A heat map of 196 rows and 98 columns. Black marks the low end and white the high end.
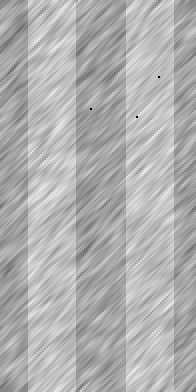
There are three isolated cells, each far lower than the cells round it. Overall the values sit about 70% of the way up the scale. Stripes running up and down repeat 2 times from left to right. No overall slope runs across the table.
